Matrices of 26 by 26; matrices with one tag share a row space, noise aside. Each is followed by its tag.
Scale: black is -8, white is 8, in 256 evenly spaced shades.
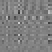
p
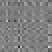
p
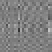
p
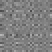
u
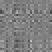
u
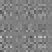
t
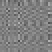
p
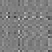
p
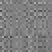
t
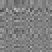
u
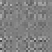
t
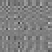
p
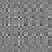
p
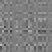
t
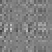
t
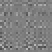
t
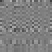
u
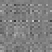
u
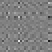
p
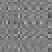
p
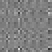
p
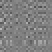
t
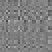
p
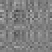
u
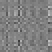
p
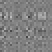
t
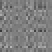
t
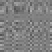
u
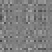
t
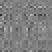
t
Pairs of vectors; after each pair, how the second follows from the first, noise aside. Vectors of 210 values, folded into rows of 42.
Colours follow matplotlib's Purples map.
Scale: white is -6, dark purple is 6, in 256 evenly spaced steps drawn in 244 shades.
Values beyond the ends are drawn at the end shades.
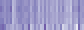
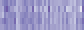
wrapped around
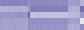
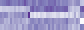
scaled up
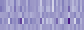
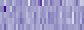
wrapped around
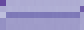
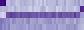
scaled up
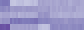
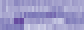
wrapped around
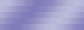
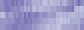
wrapped around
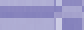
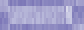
wrapped around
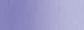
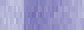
wrapped around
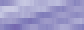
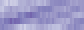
wrapped around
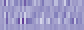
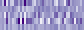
scaled up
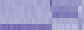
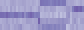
wrapped around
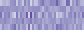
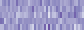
wrapped around
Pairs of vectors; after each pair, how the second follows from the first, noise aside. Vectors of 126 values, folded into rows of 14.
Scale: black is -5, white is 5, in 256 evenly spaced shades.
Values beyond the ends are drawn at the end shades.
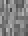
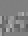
partly zeroed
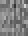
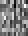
scaled up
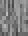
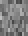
shuffled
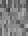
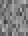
shuffled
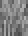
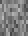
shuffled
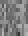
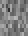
shuffled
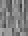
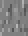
partly zeroed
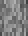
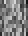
scaled up
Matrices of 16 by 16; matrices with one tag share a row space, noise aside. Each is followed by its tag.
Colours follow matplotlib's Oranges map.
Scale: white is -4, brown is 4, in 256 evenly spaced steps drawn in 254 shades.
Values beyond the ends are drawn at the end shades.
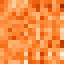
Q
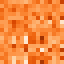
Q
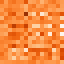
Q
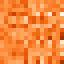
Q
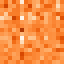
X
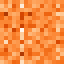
X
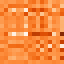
Q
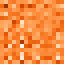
X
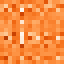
X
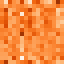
X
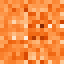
Q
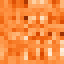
Q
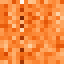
X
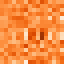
Q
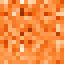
X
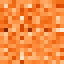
X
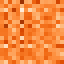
X
